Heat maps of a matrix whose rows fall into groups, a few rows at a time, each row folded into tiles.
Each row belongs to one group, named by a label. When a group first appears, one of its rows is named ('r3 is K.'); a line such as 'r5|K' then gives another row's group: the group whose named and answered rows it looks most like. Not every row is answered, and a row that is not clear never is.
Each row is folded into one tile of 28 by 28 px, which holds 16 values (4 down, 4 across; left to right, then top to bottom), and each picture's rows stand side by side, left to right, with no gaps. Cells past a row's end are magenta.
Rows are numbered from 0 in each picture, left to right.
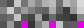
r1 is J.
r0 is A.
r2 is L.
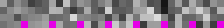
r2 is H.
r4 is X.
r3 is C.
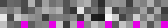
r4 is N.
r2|C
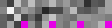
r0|A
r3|X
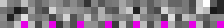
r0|N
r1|C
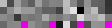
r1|H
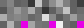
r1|H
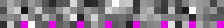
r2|A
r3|X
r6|C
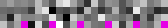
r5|N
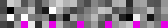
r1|C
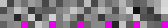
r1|N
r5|L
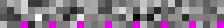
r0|L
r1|X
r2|N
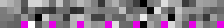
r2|N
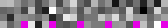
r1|C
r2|A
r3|H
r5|X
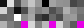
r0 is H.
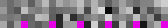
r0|C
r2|J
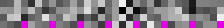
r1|H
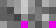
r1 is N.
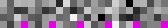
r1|N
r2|H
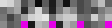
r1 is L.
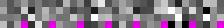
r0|C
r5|L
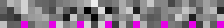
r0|L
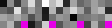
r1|J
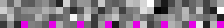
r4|J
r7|C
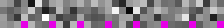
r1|H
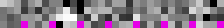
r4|N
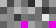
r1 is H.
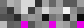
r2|A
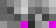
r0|L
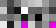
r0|C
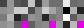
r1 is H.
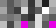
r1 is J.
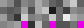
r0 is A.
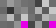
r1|A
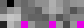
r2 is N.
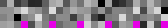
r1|X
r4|X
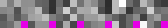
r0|J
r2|A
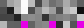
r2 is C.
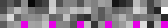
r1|X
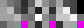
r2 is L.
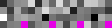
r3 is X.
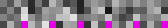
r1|X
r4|N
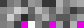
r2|N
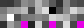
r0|X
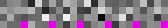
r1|H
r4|X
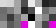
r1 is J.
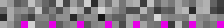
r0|J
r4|N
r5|H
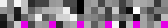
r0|J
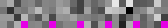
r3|C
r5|A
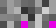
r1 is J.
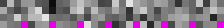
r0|H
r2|L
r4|J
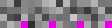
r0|N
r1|J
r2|H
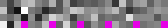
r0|C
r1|N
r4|H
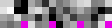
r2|J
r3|N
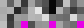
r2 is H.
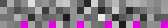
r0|H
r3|H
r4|N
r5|J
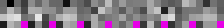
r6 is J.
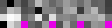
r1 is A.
